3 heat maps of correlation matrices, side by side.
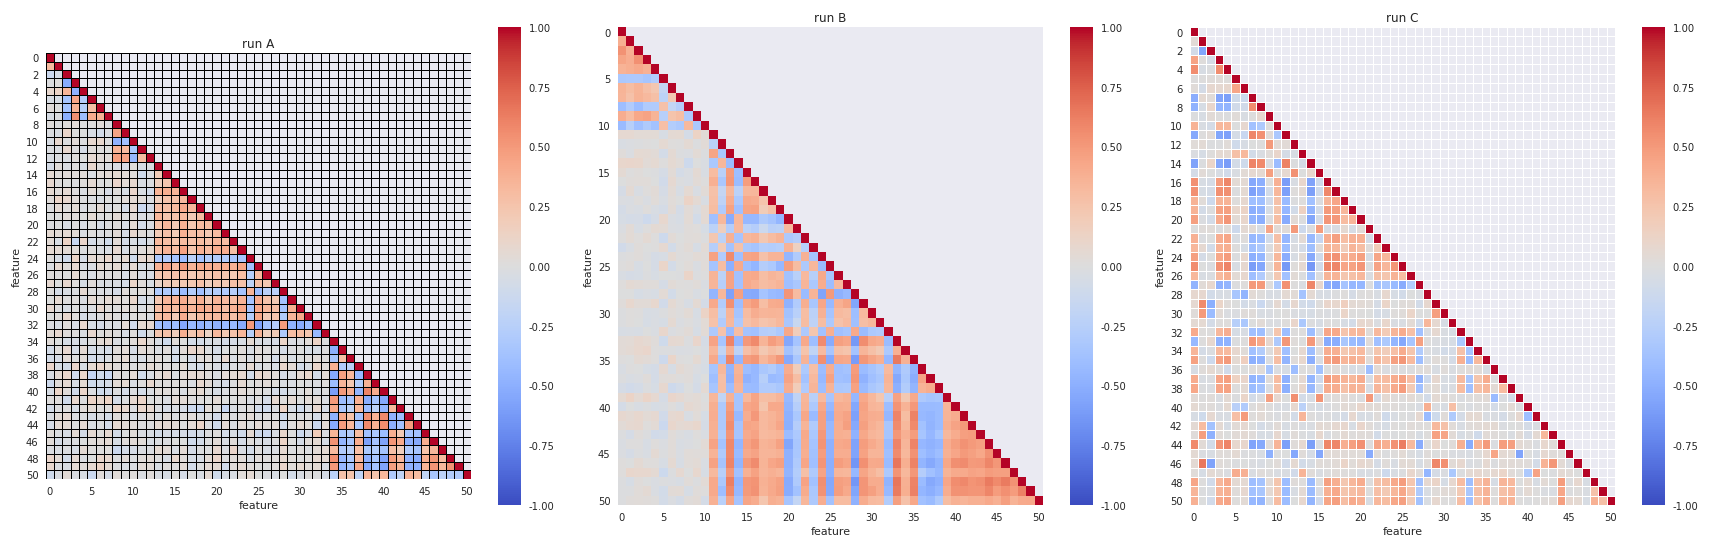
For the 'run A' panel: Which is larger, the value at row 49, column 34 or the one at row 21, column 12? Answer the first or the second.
the first
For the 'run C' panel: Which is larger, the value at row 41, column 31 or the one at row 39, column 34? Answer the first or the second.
the second
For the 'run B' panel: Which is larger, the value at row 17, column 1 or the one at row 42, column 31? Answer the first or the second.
the second
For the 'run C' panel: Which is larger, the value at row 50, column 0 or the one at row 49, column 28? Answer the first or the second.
the first
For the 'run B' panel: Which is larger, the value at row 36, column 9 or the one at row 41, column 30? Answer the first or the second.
the second
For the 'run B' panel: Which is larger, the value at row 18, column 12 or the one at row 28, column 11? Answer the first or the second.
the first
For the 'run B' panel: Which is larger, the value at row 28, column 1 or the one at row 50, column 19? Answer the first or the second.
the second
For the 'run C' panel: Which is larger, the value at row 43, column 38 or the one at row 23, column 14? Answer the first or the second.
the first
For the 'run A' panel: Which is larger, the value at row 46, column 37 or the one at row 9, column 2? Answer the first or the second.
the first
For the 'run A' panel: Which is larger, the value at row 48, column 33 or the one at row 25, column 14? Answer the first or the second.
the second
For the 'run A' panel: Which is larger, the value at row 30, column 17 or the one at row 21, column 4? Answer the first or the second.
the first
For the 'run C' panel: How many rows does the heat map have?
51
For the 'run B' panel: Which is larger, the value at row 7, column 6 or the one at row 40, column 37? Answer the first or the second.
the first
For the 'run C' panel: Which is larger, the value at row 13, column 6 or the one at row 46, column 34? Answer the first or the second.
the first
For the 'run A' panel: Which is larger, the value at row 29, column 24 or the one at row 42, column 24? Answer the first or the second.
the second
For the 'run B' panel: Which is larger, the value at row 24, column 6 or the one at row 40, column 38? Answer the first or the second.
the first
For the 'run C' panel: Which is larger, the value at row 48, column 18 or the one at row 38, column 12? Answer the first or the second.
the first
